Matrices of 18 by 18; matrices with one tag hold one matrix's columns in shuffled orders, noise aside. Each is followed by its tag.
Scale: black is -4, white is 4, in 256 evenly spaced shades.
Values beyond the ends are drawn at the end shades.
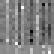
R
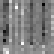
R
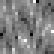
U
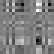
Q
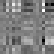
Q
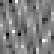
U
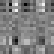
Q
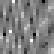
U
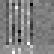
R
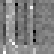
R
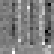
R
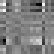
Q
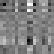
Q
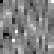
U
